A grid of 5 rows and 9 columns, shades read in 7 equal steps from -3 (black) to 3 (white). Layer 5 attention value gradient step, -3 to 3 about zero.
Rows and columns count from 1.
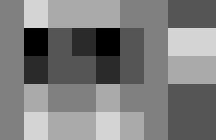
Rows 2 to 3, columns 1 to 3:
0 -3 -1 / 0 -2 -1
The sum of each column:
0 0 0 -1 -1 -1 0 0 0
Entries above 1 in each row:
1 2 0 0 2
